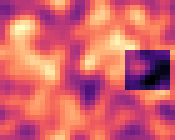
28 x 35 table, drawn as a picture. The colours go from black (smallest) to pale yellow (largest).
Grain: blotchy. Roughest part: middle right. Ninth with the lowest average: middle right. Odd patch: lower, in the middle right.
